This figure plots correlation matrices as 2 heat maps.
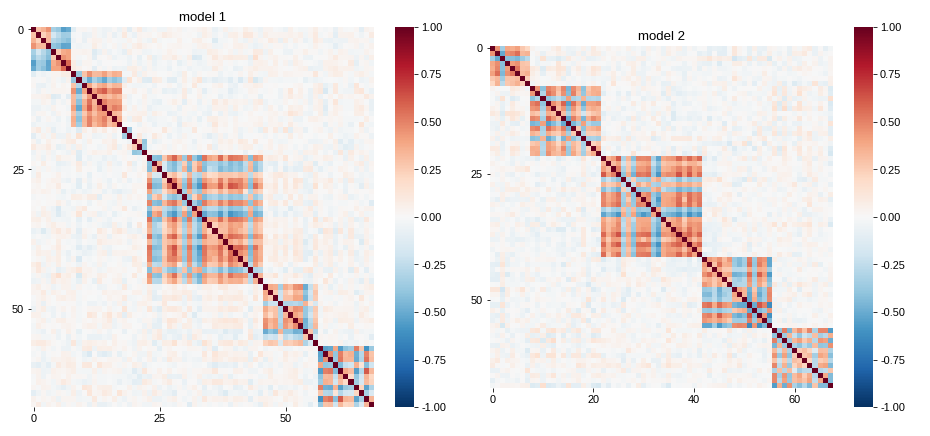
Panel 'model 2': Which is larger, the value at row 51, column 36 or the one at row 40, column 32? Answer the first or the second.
the first
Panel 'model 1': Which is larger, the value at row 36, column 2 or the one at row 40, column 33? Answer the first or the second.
the first
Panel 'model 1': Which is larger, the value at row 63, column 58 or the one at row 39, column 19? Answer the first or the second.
the first
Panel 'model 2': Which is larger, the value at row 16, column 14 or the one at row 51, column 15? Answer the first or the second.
the first
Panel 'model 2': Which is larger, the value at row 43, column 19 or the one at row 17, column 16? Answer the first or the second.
the second
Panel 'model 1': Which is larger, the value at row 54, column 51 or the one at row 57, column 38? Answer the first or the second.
the second
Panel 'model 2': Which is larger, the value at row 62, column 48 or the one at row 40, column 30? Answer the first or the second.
the second
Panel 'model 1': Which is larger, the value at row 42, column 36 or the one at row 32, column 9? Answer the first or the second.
the first
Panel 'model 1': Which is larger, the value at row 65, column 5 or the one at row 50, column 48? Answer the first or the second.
the second
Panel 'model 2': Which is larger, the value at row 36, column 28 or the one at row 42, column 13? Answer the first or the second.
the second
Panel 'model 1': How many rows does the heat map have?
68
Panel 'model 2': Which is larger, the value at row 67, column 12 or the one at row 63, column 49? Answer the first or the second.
the second
